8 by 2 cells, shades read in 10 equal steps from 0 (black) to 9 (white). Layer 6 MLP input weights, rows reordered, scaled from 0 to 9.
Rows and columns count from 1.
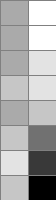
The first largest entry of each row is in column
2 2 2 2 2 1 1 1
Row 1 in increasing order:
6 9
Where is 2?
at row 7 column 2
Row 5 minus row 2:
0 -2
